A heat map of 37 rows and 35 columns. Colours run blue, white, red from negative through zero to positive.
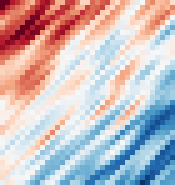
Ninth with the lowest average: bottom right. Grain: diagonal, up to the right. Ninth with the highest average: top left. Odd rows or columns: none. Calmest part: middle left. Slope: up to the top left.
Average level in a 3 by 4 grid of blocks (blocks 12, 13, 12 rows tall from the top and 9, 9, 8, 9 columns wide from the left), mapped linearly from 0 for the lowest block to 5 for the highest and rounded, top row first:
5 4 3 3 / 3 2 2 1 / 2 1 1 0
